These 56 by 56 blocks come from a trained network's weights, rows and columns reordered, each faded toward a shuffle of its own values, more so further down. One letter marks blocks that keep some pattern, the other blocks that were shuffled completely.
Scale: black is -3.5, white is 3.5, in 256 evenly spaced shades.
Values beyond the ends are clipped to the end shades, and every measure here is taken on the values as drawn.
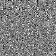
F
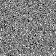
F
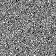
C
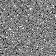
C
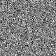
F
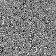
F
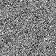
C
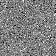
C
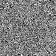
C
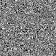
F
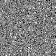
F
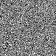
C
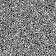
C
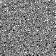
F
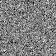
C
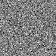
F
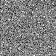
C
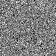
C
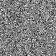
C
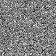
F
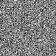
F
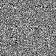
F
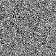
F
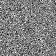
C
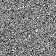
C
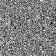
F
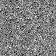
F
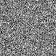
C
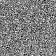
C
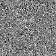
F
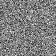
C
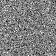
C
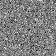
C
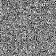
F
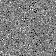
C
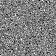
C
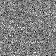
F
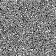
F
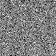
C
